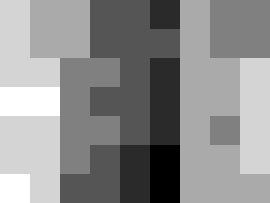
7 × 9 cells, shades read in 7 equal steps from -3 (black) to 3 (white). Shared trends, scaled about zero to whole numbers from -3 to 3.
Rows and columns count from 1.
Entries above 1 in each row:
1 1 3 3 3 3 2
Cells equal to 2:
13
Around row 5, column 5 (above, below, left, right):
-1 -2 0 -2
